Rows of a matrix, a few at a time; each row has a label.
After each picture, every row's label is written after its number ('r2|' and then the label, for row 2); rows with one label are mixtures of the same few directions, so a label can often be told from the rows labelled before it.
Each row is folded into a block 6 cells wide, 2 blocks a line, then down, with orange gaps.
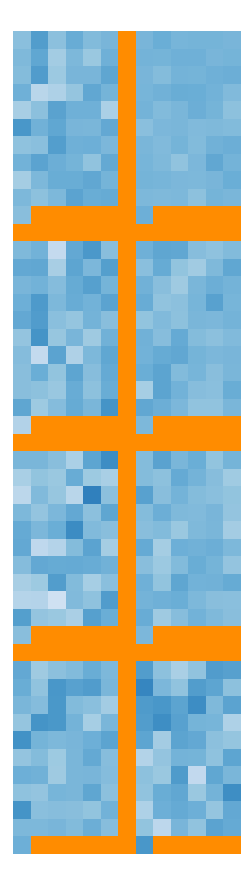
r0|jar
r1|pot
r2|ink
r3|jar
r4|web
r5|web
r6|jar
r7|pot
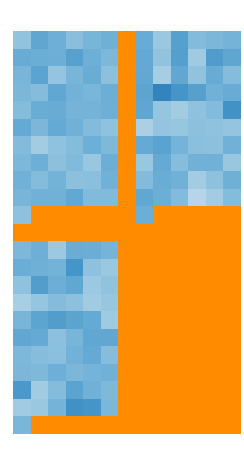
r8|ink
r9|jar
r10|jar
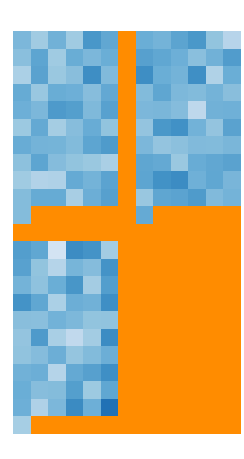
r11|web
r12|web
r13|ink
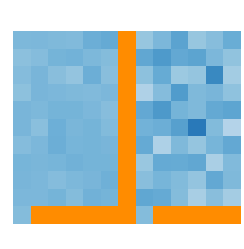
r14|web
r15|ink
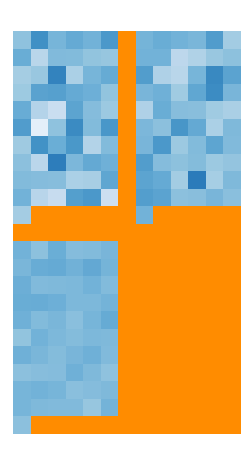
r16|web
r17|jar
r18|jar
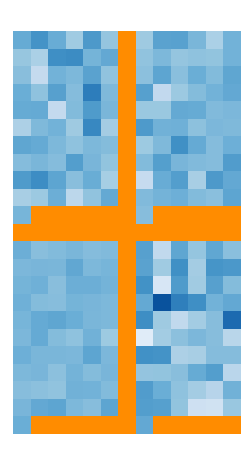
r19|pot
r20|jar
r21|web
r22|jar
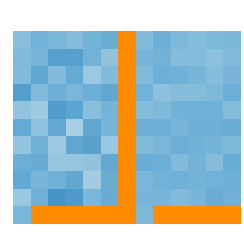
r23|ink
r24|jar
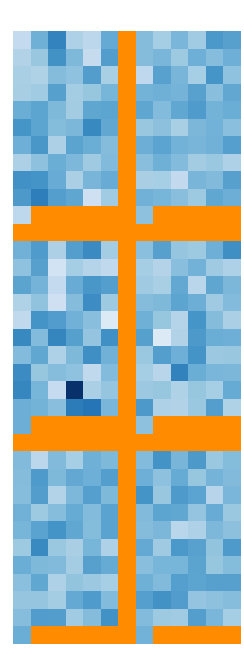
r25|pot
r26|web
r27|jar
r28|web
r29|web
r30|web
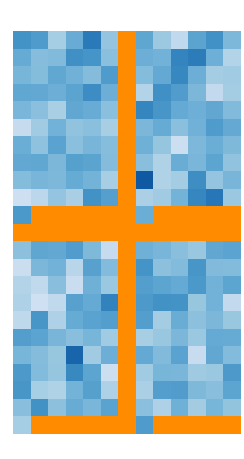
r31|pot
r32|jar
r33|pot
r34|pot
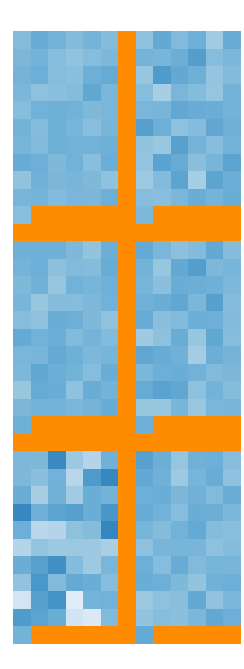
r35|jar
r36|jar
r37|jar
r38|pot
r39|jar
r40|pot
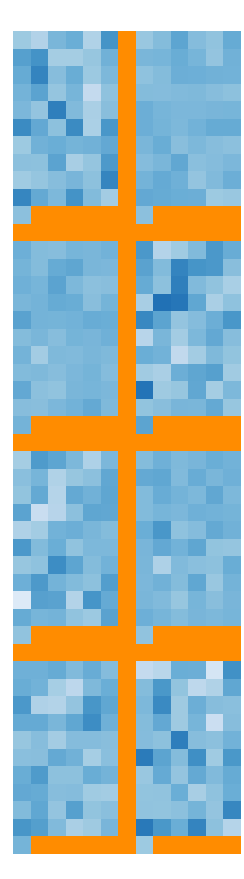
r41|pot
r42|pot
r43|jar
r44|jar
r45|jar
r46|ink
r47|jar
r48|pot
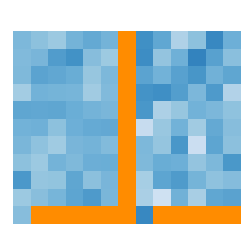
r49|jar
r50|pot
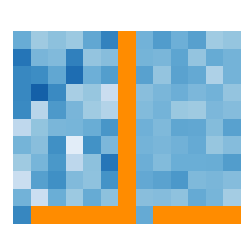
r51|pot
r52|web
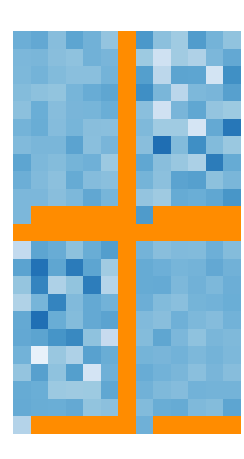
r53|pot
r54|ink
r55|ink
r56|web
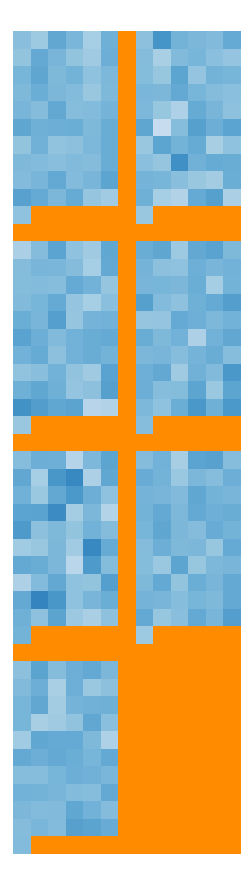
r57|pot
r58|web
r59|pot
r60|ink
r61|pot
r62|ink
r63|jar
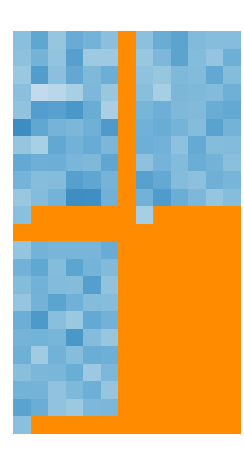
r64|jar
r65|pot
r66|ink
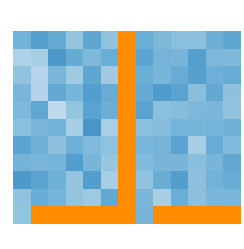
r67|pot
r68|pot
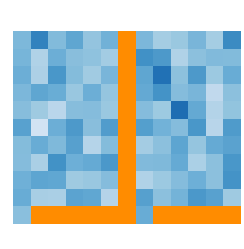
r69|web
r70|pot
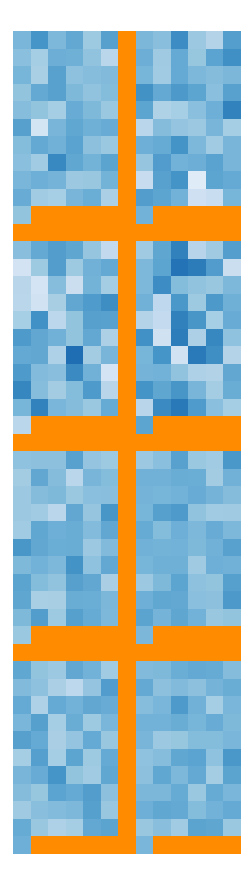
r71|web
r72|jar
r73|pot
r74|ink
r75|pot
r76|pot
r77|ink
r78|web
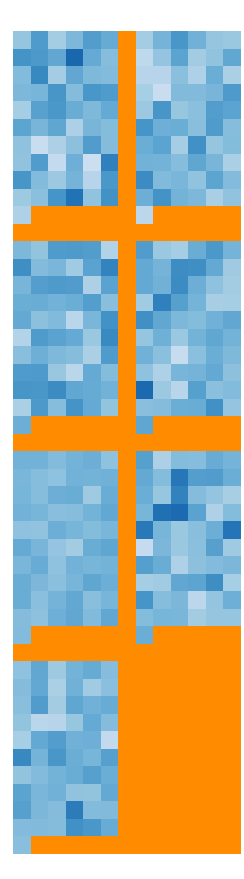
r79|ink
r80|pot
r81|web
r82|jar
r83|ink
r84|jar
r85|jar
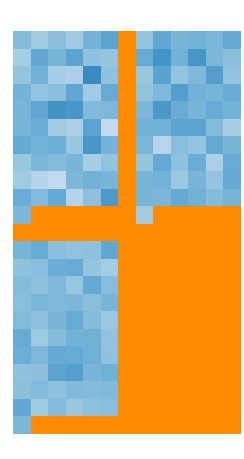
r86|web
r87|ink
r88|web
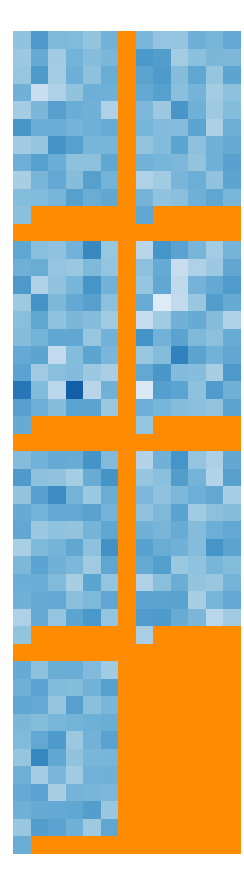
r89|jar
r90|pot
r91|jar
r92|jar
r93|web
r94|pot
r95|web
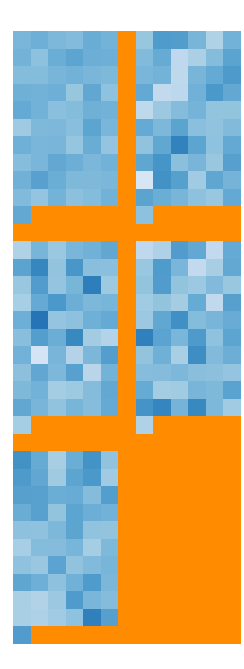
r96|pot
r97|jar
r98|ink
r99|pot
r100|pot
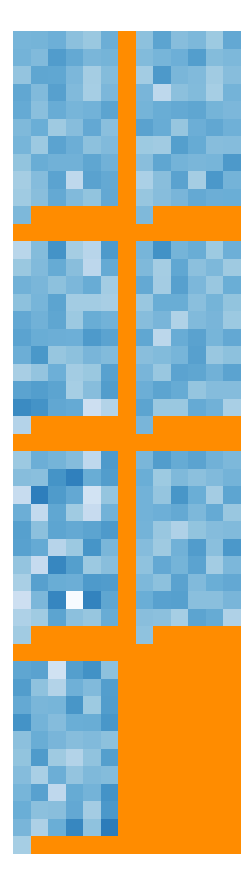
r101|jar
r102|jar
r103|pot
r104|web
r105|jar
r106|web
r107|ink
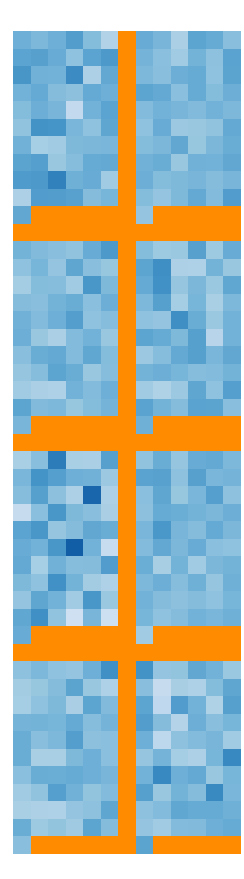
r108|web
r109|ink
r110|web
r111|pot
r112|ink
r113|ink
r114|web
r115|ink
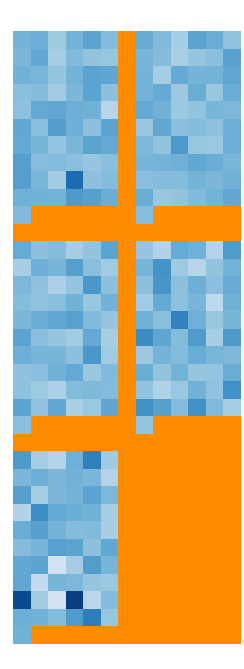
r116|jar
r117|ink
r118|web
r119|pot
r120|jar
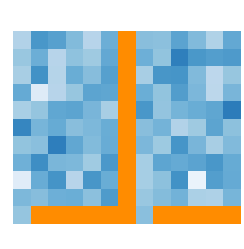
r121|jar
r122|jar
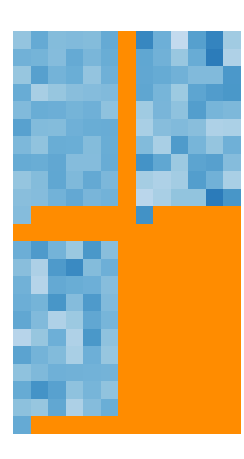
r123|jar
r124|pot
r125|pot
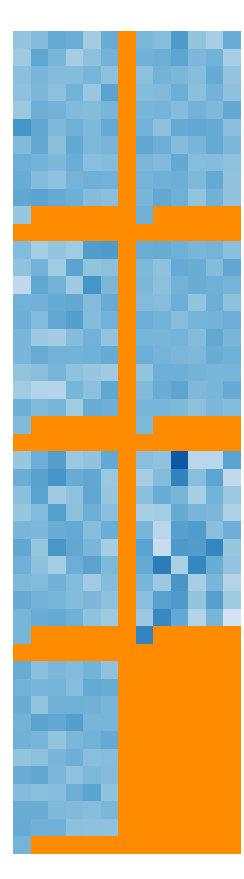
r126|pot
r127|ink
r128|web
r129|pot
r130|ink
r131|ink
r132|jar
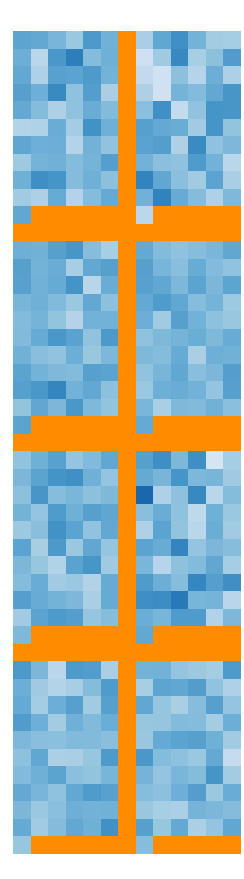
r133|pot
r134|pot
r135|web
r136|pot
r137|ink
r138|web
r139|ink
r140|web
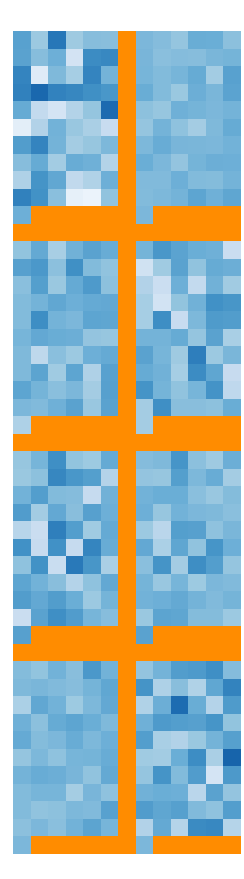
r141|jar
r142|ink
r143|ink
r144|pot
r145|ink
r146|ink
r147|web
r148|web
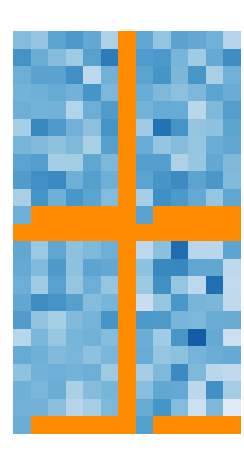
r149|web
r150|web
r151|jar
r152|ink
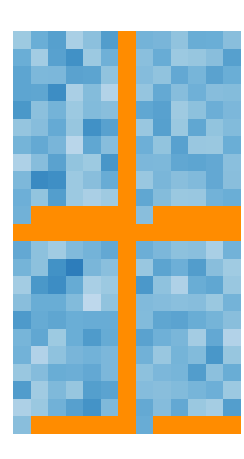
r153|pot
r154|ink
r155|jar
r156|web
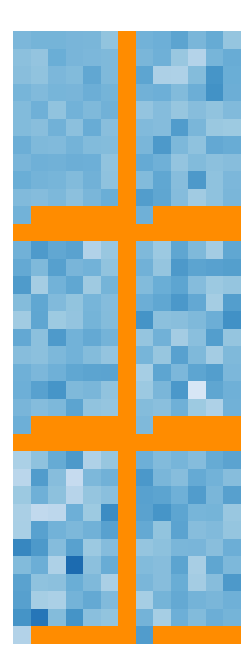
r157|pot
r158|jar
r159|web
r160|jar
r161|pot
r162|pot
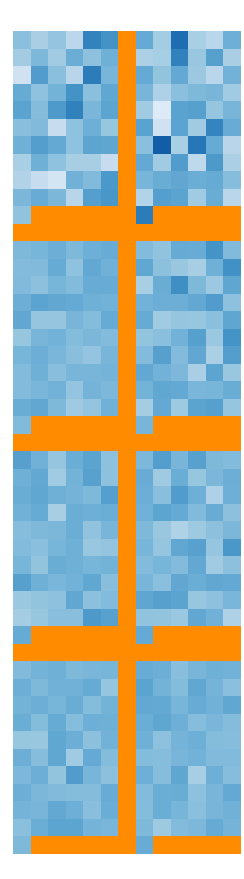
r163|web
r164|ink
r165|jar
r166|web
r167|pot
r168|web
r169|ink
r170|pot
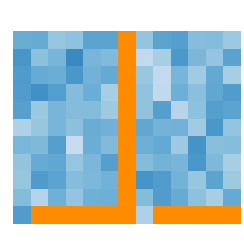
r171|pot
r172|pot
